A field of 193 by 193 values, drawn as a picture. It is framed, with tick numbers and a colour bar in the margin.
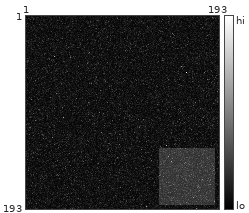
Most values sit low, with a long tail of high ones. The bottom right is the ninth with the highest average. On average the colour sits 10% of the way up the scale. The halves do not mirror each other. In the bottom right lies a patch that is higher than the rest.
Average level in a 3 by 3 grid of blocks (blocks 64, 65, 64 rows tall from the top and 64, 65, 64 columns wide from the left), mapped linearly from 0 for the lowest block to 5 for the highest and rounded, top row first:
000
000
005
